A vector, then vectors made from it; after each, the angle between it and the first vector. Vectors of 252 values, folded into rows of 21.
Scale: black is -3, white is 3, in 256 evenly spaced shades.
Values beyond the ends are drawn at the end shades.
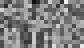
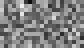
orthogonal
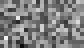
orthogonal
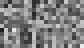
nearly parallel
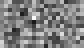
partly opposed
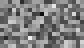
orthogonal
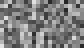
nearly opposite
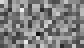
orthogonal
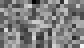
nearly parallel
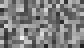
partly opposed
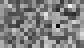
orthogonal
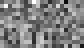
nearly opposite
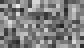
partly opposed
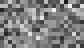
partly opposed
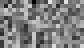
nearly parallel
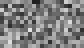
partly aligned
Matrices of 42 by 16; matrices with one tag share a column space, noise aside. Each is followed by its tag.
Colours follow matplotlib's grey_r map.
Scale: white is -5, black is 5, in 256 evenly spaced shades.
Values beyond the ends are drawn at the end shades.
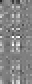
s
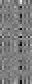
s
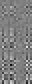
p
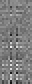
p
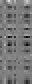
s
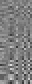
p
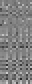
p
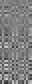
p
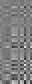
p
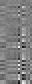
p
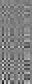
p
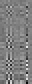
p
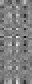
s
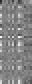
s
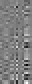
p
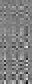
p
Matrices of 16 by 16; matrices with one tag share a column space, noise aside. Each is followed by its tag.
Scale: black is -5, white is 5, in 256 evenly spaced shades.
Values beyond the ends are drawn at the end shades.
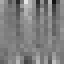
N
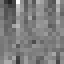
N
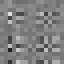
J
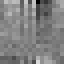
N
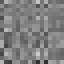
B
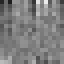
N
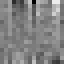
N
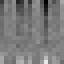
N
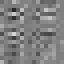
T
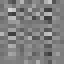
T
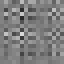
T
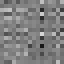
T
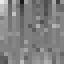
N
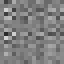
T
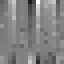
N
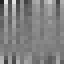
N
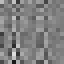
B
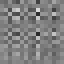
T
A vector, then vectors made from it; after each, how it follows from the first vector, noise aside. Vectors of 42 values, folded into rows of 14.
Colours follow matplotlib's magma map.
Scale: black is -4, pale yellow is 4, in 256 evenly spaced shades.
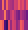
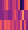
reversed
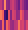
wrapped around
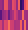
reversed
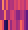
copied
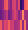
reversed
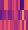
reversed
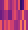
reversed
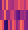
copied
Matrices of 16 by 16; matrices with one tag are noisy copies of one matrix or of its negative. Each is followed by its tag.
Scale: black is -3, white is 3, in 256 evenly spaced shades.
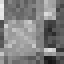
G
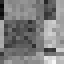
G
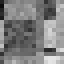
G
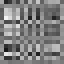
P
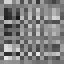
P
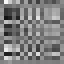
P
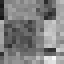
G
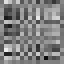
P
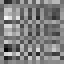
P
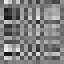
P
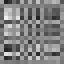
P
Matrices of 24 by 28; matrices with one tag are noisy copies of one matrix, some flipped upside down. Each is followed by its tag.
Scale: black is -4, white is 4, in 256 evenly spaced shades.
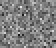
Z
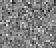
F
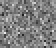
Z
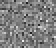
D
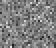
F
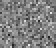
F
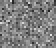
F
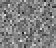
Z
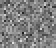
Z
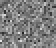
Z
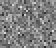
Z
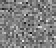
D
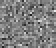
D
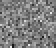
F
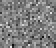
F
